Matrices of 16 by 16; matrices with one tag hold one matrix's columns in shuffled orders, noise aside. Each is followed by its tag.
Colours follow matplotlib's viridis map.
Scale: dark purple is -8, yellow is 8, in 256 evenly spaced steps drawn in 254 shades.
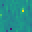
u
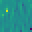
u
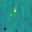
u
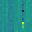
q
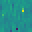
u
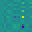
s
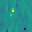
u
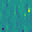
u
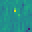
u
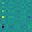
s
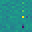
s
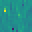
u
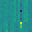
q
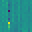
q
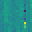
q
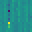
q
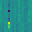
q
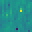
u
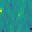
u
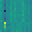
q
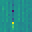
q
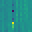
q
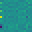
s
